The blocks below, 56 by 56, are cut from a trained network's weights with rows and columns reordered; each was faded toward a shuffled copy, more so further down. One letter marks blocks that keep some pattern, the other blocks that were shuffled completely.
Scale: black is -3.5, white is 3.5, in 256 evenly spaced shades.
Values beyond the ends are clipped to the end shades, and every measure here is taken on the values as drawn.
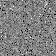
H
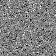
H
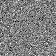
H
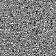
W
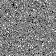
H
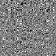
W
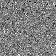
H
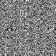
W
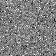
H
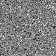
H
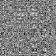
W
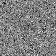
H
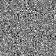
W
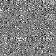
W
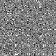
W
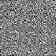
W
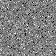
H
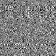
W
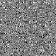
W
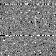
W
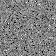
H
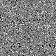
H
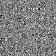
W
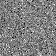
H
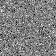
H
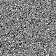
H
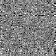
W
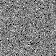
H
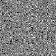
W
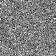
H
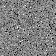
H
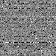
W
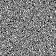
H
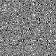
W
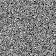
H
